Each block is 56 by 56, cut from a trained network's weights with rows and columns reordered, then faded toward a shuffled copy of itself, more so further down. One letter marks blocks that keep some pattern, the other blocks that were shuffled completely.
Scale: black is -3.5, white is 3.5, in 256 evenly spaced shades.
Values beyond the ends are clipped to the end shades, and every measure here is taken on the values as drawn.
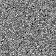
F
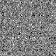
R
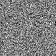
R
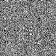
R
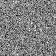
F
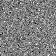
F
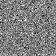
R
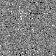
R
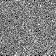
R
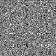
R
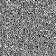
R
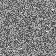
F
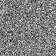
F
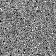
F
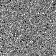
F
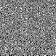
R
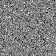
F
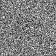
F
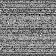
R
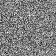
F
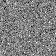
F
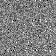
R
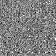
R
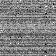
R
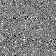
R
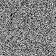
F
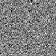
R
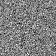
F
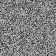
F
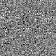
R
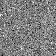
F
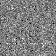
R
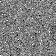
F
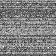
R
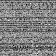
R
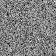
F
